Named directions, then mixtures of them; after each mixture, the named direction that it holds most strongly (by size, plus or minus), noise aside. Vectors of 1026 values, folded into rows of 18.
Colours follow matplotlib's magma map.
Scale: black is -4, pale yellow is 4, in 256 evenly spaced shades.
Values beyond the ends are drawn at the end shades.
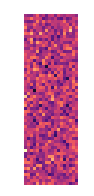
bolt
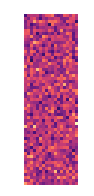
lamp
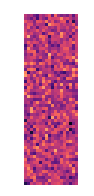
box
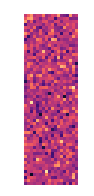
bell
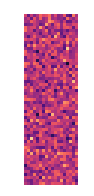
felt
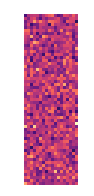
lamp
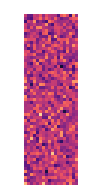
bell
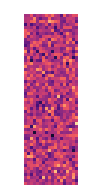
lamp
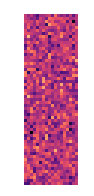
box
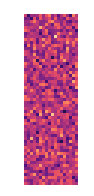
felt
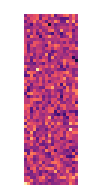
box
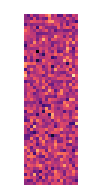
felt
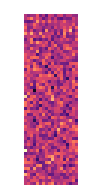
bolt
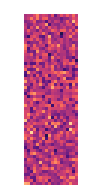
box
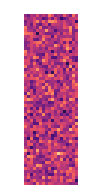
bolt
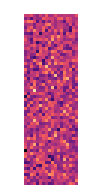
bolt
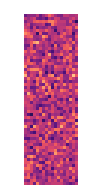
lamp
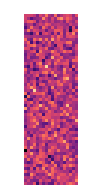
bolt
